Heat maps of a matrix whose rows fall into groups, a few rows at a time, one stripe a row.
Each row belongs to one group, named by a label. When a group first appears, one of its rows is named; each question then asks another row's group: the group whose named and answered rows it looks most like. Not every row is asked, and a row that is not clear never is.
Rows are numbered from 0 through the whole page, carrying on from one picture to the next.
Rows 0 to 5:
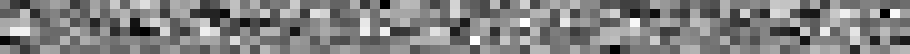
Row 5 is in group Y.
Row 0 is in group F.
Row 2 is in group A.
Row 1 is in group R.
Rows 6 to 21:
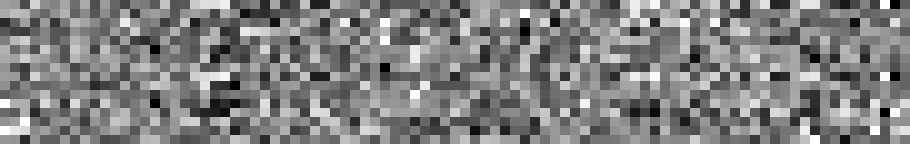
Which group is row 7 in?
A
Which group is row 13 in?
F
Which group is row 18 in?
R
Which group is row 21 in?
Y
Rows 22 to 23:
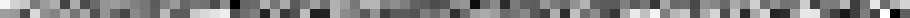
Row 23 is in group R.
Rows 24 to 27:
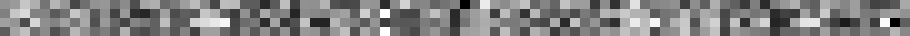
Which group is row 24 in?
A
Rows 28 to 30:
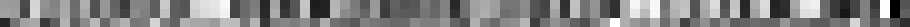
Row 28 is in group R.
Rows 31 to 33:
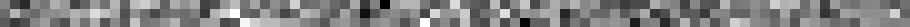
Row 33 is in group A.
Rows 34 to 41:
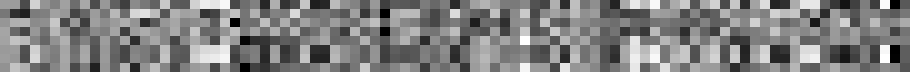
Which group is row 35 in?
F
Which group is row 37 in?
F
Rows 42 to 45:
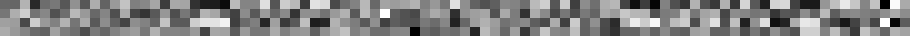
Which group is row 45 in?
Y
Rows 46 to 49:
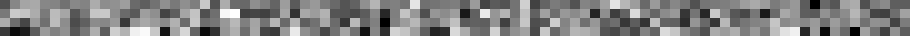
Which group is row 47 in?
A
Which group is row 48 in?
F
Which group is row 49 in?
F
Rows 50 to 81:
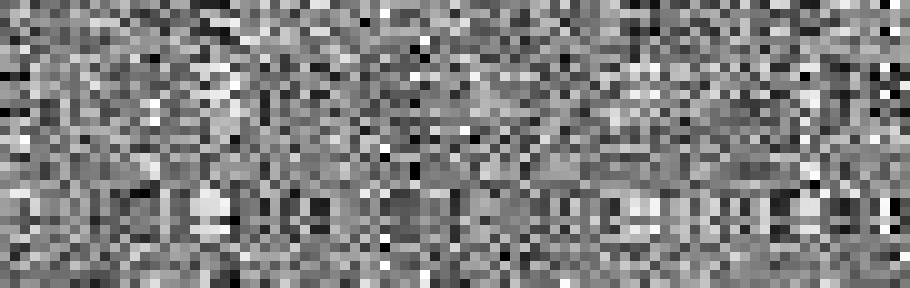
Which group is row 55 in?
Y
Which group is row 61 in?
Y
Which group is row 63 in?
Y
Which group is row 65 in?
Y
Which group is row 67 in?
F
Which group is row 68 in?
Y
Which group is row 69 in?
Y
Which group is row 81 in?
A
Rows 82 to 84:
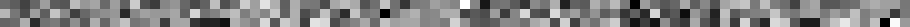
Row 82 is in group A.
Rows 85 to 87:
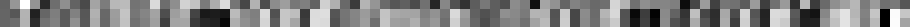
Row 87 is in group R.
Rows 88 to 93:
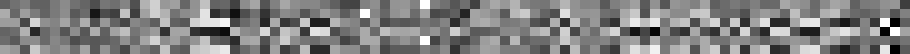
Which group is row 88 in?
A
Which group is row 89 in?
A
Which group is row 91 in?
R
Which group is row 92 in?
A
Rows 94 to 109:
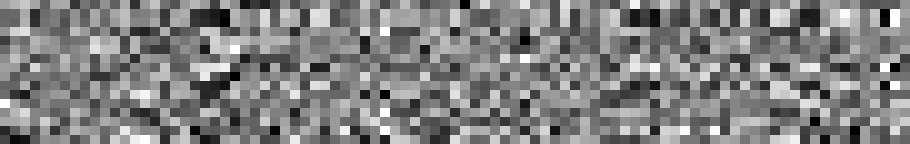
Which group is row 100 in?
A
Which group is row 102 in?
A
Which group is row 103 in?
R
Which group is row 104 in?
F
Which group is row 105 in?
Y
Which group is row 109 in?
F
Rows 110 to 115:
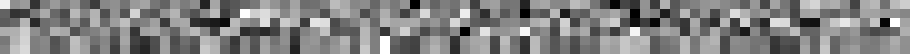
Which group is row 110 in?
Y
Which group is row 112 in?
R
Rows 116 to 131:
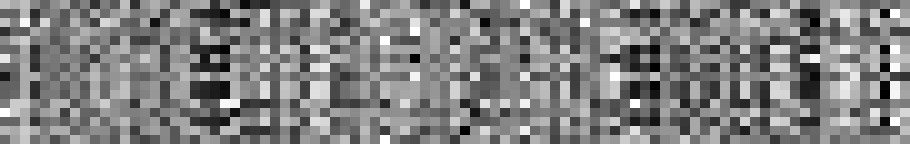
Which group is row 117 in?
R
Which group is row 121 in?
R
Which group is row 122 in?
Y
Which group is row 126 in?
R
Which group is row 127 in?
A
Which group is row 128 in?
Y
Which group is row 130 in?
A
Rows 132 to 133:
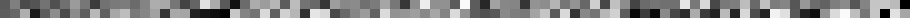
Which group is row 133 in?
R
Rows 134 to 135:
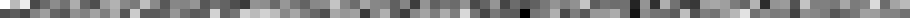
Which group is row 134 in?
Y
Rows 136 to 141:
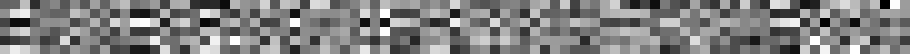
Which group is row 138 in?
F
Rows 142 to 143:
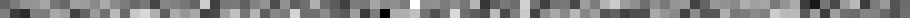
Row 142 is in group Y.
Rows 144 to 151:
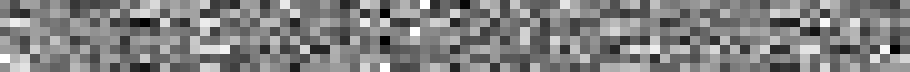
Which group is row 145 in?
F
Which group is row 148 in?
F
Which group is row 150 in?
Y
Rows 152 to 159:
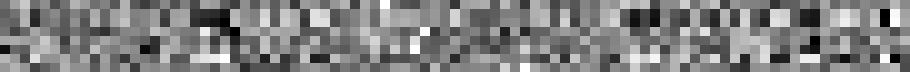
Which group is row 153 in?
R
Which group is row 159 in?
A
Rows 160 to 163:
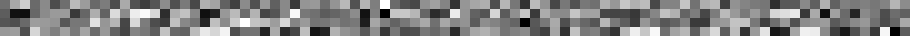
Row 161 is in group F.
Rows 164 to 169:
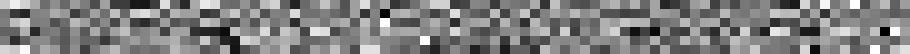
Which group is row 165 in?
F
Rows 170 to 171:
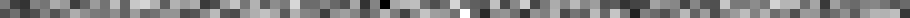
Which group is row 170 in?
F
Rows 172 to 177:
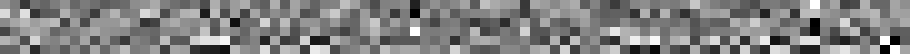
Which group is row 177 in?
R
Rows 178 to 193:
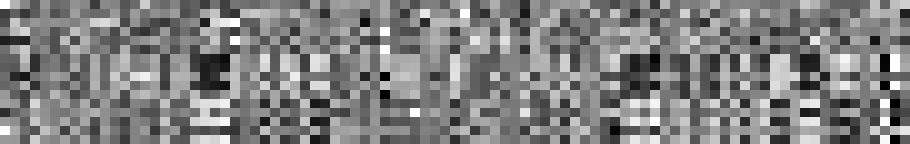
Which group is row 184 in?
R
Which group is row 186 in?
F
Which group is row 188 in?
F
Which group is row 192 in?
Y
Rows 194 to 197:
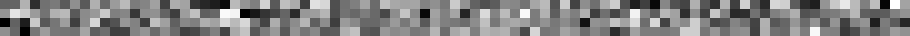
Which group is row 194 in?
R
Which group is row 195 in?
A
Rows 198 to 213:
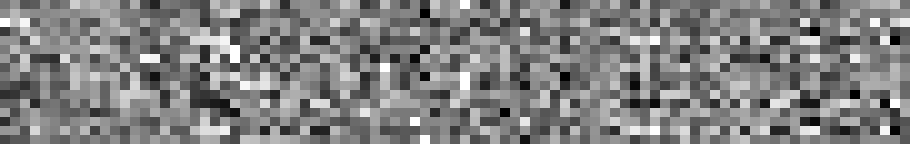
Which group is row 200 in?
Y
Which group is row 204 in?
Y
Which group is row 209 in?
R
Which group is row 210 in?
A
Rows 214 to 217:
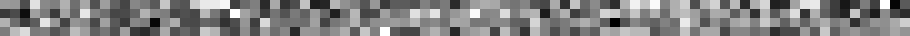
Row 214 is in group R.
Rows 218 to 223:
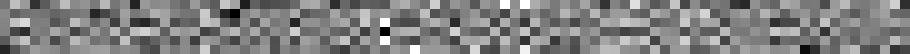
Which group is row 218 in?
A
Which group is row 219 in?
A
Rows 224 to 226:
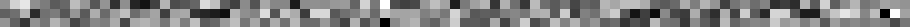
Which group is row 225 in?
R
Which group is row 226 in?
F
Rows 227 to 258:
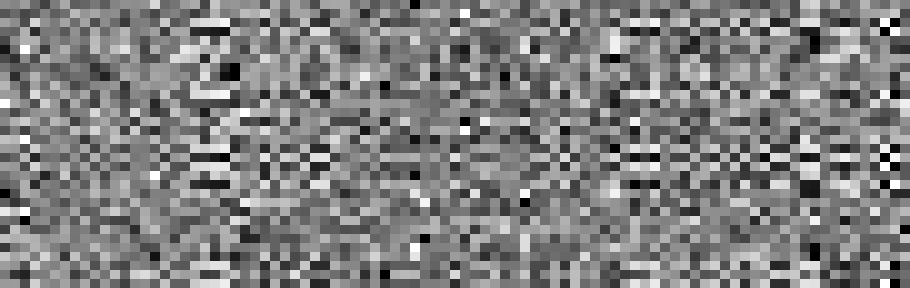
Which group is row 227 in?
Y
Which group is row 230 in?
R
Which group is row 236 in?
F
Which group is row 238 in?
Y
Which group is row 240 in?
A
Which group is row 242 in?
Y
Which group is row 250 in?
Y
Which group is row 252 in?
A
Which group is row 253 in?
A
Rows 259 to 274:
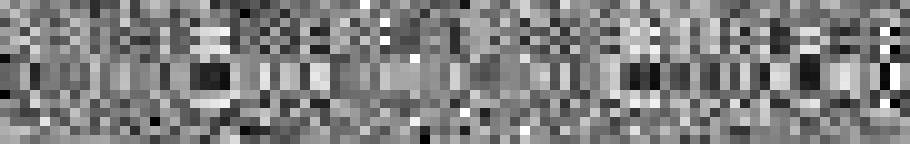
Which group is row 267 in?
R
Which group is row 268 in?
R
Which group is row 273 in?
A
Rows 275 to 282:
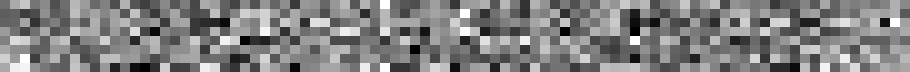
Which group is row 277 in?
R
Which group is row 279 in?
A
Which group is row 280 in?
Y
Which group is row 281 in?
Y
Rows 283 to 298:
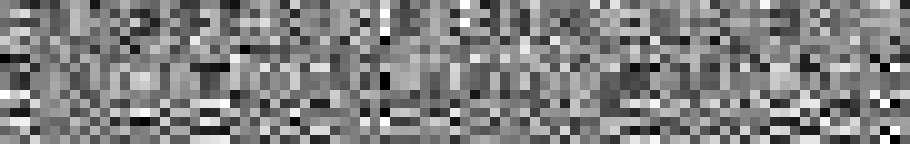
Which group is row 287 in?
F
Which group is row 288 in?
A
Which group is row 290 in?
R
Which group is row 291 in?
F
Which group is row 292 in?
F
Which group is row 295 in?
F
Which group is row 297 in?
R
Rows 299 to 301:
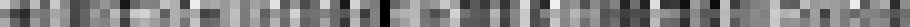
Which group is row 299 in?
F
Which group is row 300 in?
F
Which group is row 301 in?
F
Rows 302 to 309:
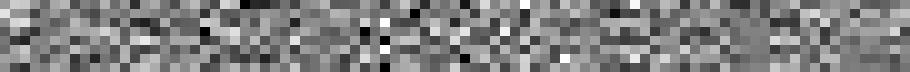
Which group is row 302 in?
A
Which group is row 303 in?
Y
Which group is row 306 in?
F
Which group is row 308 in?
A
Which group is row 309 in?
F
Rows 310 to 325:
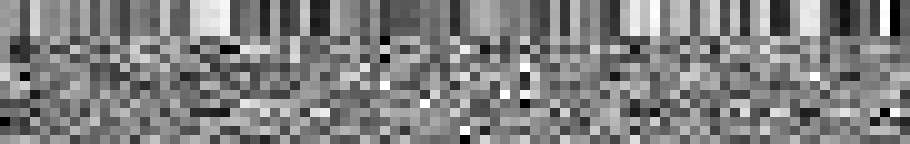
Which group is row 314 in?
F
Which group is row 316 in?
F
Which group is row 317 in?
A
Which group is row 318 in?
Y
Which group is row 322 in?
R
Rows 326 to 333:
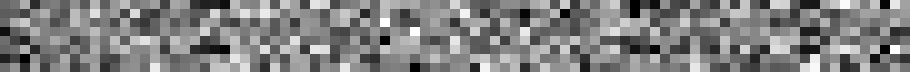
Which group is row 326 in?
R
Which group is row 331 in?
R
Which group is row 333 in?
Y
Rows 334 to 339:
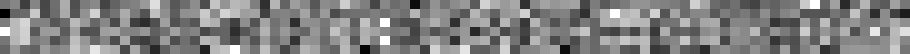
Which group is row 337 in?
Y
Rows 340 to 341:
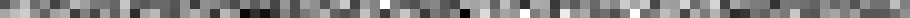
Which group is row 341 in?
A
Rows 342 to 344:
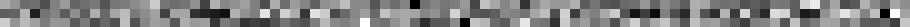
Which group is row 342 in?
Y
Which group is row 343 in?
R
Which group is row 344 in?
A
